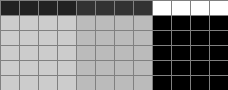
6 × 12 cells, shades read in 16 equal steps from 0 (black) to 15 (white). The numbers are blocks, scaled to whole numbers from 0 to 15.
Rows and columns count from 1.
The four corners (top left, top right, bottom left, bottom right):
2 15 12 0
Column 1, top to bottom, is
2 12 12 12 12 12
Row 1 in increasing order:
2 2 2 2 3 3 3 3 15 15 15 15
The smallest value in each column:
2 2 2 2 3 3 3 3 0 0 0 0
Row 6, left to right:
12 12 12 12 11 11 11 11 0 0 0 0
